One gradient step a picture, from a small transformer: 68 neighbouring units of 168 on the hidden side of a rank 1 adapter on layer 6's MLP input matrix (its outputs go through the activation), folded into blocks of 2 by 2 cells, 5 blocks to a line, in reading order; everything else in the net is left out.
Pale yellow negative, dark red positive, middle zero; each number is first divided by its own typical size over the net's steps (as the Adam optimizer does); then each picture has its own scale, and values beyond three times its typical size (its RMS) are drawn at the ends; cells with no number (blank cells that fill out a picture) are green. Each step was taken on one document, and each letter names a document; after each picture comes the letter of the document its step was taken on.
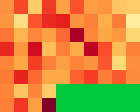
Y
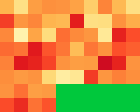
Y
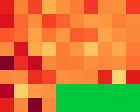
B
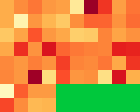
B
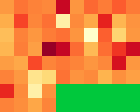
B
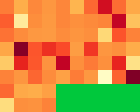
B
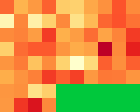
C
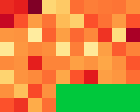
Y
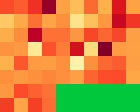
C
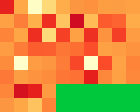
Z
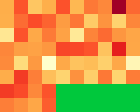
Z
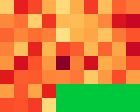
Z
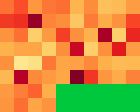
Y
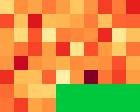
Y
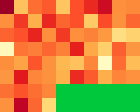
Y
